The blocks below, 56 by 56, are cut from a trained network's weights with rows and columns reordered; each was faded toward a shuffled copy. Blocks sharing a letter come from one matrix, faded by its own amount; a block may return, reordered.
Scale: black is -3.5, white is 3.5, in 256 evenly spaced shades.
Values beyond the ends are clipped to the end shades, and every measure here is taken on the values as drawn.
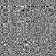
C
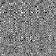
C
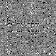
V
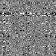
C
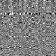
C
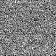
V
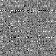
C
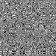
V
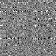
C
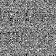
V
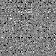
V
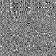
C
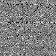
V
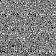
V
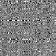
C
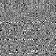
C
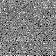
V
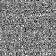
V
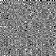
C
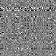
C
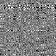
C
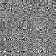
C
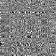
C
